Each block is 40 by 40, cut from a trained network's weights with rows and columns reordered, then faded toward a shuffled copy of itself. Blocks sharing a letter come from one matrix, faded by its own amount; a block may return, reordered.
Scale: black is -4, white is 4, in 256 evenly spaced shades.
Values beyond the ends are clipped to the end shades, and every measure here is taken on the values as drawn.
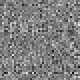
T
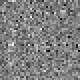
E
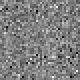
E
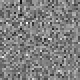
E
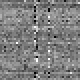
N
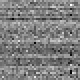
N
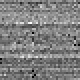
N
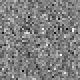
E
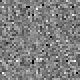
E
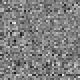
T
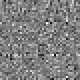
T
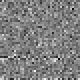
T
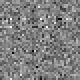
E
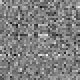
T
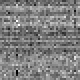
N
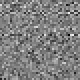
T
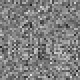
T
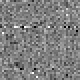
E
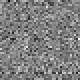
T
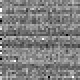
N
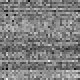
N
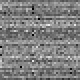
N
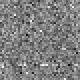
E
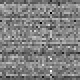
N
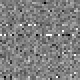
E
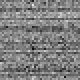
N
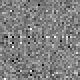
E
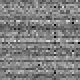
N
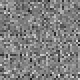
T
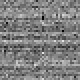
N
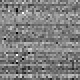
N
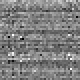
N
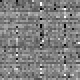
N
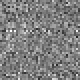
T
